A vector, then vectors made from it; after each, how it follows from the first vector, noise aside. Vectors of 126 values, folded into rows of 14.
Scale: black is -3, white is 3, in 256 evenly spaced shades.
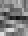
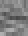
shrunk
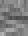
shrunk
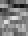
wrapped around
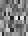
sign-scrambled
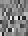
sign-scrambled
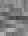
shrunk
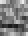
wrapped around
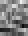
wrapped around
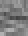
shrunk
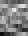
wrapped around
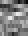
wrapped around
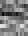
wrapped around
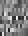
sign-scrambled
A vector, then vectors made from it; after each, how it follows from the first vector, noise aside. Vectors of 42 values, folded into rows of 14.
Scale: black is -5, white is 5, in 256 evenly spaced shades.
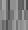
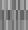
sign-scrambled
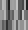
scaled up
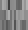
sign-scrambled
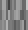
sign-scrambled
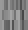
wrapped around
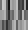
scaled up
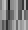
scaled up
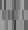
wrapped around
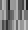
scaled up
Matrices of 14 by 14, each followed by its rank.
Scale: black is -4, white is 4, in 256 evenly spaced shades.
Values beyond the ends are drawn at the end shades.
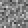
full rank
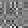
two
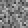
full rank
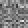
three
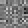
three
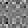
two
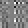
two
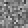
full rank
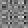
two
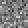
full rank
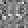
three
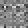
three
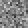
full rank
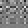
two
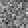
full rank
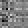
two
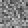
full rank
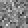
full rank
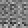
three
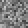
full rank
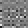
two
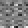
two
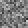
full rank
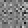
three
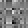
two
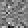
three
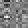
two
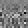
three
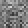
three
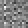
three
